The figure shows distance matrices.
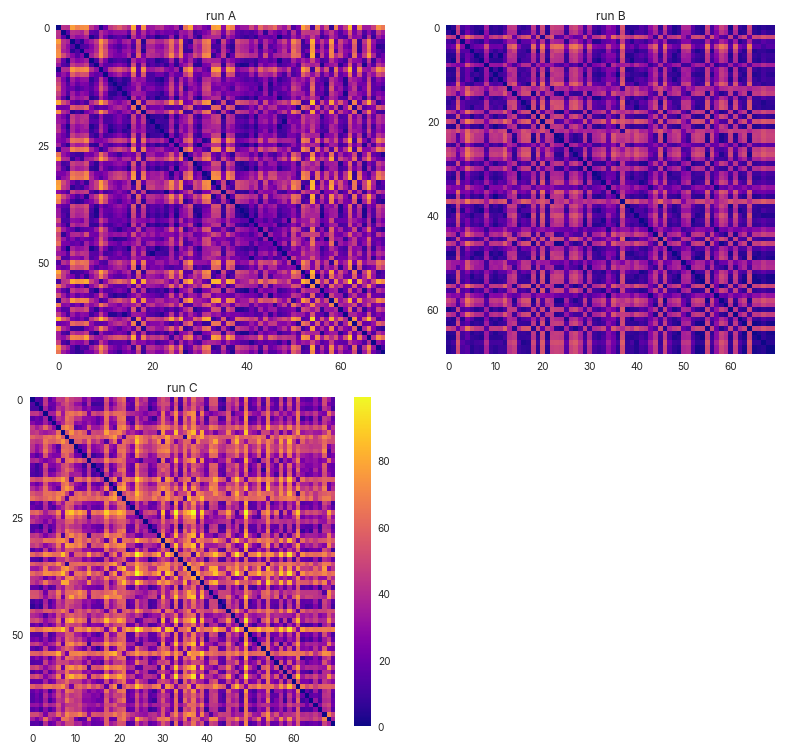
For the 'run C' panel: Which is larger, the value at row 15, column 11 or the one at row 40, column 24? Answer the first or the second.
the second
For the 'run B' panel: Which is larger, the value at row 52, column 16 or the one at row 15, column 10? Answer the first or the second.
the first
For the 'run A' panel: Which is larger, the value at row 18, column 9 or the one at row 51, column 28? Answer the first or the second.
the first
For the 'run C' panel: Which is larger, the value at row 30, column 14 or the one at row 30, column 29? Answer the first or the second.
the second
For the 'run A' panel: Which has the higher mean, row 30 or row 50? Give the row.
50
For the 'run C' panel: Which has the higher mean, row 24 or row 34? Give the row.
24
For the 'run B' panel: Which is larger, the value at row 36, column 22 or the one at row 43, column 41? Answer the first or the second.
the first
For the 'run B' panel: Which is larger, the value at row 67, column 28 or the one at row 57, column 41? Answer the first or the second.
the first
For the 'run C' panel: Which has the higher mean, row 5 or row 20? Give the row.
20
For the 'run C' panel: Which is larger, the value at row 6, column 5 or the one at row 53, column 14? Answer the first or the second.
the first
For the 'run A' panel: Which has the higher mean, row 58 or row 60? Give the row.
58
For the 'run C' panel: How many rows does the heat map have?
70
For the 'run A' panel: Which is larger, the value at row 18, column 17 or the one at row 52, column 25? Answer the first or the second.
the first
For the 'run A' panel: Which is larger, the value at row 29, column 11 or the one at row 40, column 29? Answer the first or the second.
the first
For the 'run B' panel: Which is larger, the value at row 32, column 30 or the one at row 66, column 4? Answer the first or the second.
the first
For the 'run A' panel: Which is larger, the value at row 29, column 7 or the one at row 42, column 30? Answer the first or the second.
the first
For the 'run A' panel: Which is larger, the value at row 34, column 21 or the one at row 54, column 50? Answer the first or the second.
the first
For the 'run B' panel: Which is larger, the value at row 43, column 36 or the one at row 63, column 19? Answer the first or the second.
the first
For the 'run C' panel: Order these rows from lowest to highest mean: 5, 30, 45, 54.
5, 45, 30, 54
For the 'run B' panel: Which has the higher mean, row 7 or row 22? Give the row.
22
